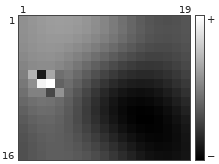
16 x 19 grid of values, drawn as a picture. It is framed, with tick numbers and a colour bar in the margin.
On average the colour sits 30% of the way up the scale. Values rise toward the top left. In the middle left lies a patch that is rougher than the rest. The middle left is the roughest part. The bottom right is the ninth with the lowest average. There are no regular stripes.
